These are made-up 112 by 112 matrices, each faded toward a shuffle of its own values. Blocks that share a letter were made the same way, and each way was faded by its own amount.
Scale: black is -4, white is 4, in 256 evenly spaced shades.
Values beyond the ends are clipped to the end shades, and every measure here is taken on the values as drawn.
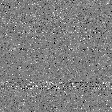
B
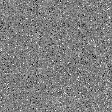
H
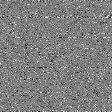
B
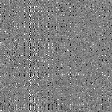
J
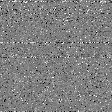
B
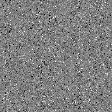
H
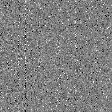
H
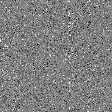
H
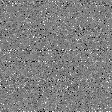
B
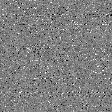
B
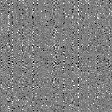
J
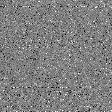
B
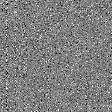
H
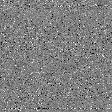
B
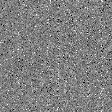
H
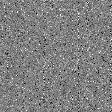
H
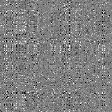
J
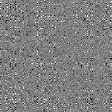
J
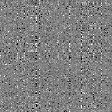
J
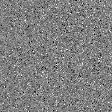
H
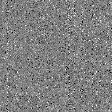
H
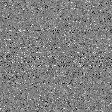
B
